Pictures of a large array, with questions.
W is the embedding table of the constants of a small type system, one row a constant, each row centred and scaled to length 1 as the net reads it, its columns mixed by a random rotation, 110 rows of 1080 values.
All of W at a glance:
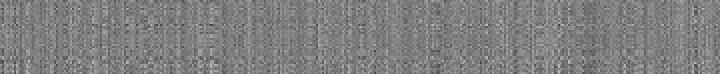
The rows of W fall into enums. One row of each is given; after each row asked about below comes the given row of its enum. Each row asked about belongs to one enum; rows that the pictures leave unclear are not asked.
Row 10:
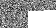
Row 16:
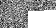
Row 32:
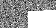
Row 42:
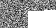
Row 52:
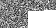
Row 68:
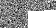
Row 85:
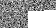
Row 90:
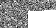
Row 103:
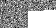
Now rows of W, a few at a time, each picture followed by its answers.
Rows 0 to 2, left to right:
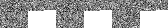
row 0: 10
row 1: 10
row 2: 52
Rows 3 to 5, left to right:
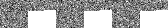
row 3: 10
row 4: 103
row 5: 90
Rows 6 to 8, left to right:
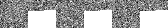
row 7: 90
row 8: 32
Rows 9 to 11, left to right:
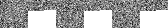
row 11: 85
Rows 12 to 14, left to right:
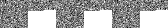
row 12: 103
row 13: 52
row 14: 103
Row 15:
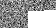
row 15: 85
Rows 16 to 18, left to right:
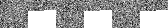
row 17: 10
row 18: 85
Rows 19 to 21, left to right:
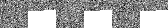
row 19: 103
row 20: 16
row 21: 10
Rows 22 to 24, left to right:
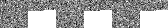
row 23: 85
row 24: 90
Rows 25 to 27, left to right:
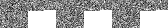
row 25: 10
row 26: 52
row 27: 52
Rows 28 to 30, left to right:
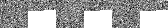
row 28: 103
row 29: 16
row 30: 68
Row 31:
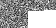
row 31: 52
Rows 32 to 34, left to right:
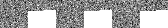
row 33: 103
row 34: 85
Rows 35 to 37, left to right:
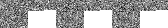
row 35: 52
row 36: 10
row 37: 10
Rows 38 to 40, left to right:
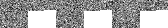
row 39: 68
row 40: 16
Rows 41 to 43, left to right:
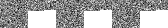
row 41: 68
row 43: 52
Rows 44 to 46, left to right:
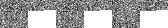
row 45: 10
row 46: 16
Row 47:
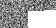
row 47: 85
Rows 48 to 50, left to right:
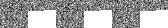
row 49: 10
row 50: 103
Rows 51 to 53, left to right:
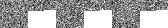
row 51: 85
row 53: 16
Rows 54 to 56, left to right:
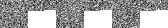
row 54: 85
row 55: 16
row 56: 52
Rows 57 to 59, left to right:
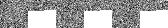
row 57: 16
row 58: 10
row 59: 68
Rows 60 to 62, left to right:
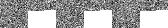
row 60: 68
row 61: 52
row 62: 16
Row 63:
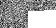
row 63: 16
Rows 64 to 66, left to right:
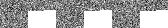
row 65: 52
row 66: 85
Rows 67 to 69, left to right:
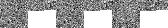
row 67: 68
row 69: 16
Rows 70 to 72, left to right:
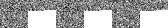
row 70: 10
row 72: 90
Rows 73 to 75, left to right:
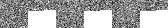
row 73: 52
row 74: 85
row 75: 16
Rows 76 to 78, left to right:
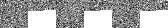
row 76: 103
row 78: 68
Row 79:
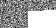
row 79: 103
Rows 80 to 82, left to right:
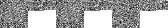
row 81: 16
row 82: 68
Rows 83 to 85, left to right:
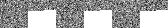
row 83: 103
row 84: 10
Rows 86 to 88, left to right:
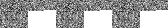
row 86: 10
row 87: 10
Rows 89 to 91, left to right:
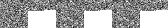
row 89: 42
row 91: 90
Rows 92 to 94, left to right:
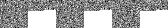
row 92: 103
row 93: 103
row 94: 42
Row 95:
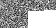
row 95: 52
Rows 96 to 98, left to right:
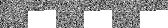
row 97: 85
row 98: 85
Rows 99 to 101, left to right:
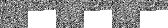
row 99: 103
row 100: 16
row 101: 16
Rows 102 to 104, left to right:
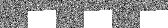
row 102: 32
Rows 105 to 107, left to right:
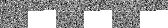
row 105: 103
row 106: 85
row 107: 85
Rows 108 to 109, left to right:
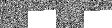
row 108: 103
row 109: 16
